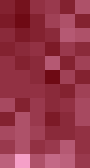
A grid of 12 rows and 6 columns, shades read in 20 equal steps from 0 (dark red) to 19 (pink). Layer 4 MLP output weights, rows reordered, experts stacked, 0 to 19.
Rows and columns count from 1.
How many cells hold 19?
1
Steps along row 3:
down up up up down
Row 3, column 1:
4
